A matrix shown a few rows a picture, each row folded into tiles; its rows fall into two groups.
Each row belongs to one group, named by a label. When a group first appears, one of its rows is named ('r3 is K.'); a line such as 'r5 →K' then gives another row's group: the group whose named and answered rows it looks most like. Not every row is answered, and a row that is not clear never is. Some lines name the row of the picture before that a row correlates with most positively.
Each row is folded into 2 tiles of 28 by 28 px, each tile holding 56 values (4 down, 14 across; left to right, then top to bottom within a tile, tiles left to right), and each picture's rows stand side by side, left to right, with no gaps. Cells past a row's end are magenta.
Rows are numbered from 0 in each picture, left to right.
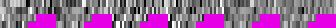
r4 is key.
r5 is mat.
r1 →key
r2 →mat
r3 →mat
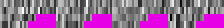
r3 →key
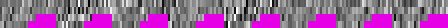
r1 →mat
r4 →mat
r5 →key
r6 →key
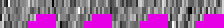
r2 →key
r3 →mat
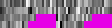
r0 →key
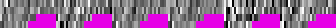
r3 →mat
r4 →mat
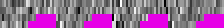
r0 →key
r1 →mat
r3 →mat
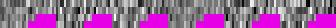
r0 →key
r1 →mat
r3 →key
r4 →key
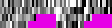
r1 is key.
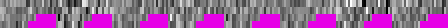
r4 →key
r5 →key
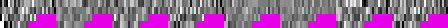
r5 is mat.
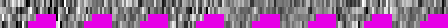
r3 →mat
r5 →key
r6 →key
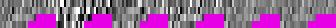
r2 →key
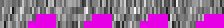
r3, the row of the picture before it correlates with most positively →4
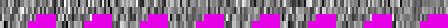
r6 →mat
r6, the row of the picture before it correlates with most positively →2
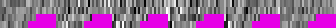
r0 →key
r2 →mat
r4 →mat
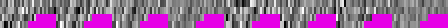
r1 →mat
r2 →mat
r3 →mat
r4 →key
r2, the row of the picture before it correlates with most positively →4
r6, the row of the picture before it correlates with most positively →3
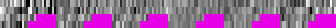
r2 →mat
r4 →key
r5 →key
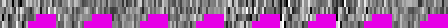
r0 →key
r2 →key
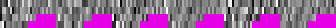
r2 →mat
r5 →mat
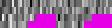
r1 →key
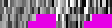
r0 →mat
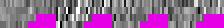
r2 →key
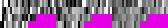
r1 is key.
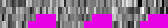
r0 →key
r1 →mat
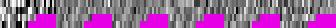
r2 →mat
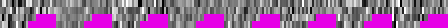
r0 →key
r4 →mat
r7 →mat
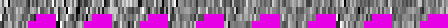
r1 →mat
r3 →mat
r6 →mat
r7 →key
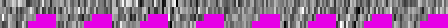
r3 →mat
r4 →key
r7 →key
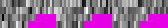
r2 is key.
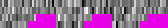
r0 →mat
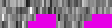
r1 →key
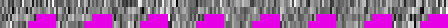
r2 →key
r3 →mat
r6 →key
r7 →key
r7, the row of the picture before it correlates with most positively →1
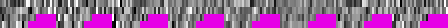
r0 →key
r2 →mat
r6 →key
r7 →mat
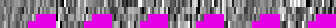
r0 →mat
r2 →key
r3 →key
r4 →mat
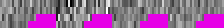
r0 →key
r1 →key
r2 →key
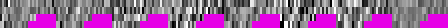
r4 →key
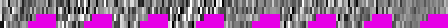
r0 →mat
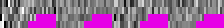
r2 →key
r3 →key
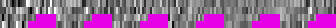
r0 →key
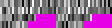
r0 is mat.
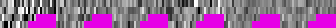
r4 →mat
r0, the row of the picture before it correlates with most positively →0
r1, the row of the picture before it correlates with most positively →0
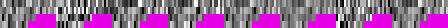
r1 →mat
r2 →key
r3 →key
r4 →key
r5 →key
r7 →key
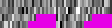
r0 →mat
